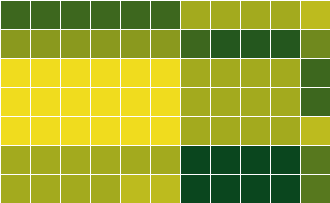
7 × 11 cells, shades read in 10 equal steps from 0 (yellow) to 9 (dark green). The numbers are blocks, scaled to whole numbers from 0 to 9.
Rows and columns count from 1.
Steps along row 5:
same same same same same up same same same down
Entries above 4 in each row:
6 5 1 1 0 5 5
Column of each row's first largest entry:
1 8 11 11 7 7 7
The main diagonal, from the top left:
7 4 0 0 0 3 9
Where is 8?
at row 2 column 8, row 2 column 9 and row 2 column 10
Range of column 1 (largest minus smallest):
7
